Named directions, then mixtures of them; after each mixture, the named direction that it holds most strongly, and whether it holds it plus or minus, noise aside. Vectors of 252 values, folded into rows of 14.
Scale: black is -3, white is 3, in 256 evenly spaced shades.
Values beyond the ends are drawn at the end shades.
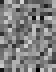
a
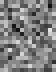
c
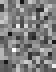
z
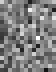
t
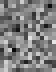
z, minus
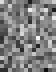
t, plus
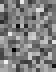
z, minus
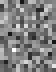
z, plus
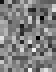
t, minus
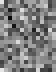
c, plus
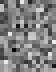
z, minus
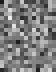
c, minus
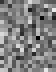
t, minus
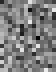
t, minus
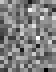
t, plus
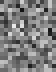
c, minus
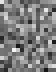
t, plus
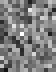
t, plus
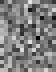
t, minus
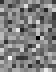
t, minus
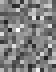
a, minus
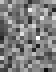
t, plus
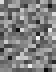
c, plus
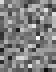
t, plus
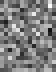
c, minus
